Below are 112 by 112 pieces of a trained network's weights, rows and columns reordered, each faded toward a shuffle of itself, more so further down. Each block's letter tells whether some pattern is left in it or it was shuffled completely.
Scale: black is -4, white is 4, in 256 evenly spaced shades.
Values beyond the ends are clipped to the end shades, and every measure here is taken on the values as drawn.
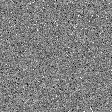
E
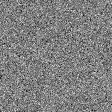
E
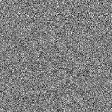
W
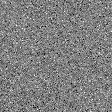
E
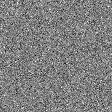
E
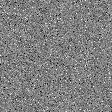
E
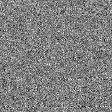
W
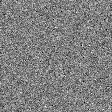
E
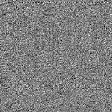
W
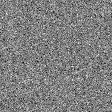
E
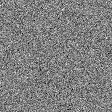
E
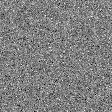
E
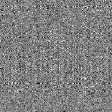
W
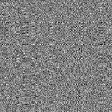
W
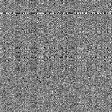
W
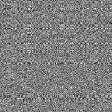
W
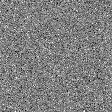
E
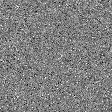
E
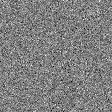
E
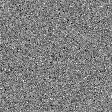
E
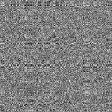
W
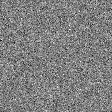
E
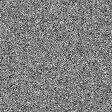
E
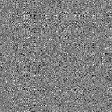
W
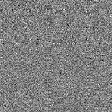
W
